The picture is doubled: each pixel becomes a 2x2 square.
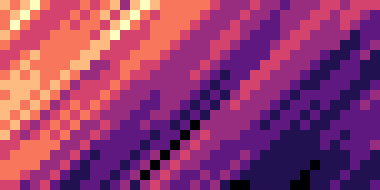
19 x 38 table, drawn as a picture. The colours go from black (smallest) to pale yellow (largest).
The ninth with the lowest average is the bottom right. The grain runs diagonally up to the right. Values rise toward the top left. The bottom right is the smoothest part. Neither half mirrors the other.
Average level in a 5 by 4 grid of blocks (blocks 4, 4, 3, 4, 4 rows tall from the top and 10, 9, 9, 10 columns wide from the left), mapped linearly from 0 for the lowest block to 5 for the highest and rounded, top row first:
5 5 3 3 / 5 4 2 1 / 5 3 2 1 / 4 1 2 1 / 3 1 1 0
